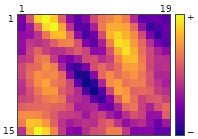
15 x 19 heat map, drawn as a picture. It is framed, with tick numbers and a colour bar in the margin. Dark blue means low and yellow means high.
Stripes: upright, repeating 2 times. Calmest part: middle right. Average level on the scale: 50%.
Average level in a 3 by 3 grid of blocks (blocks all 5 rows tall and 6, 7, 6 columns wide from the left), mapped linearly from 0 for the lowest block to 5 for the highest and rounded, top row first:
3 2 1 | 4 0 4 | 5 0 1
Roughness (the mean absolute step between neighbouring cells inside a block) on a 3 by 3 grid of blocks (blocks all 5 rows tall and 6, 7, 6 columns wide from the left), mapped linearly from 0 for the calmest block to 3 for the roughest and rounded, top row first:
3 3 2 | 1 3 0 | 1 1 1
